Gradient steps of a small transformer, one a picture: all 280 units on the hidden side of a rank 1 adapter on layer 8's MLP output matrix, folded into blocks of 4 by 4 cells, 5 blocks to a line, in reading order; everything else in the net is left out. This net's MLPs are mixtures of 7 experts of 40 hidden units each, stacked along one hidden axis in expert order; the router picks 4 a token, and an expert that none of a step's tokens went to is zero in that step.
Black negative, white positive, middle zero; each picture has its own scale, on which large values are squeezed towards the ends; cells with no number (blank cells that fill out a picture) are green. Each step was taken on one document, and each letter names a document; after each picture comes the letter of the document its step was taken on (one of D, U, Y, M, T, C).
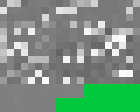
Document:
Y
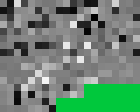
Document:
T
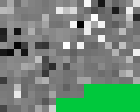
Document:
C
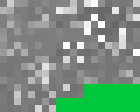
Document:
C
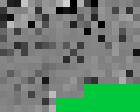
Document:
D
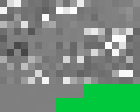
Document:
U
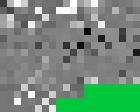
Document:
T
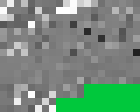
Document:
T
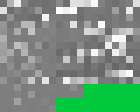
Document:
U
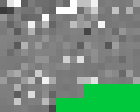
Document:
D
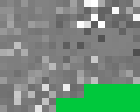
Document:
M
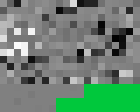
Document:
Y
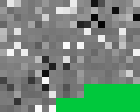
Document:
C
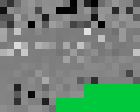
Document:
T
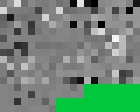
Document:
U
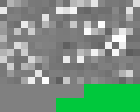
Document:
U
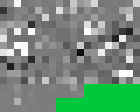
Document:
Y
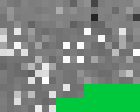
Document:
C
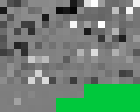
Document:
Y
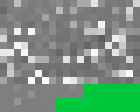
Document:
Y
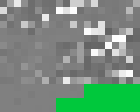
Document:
U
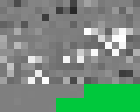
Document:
U
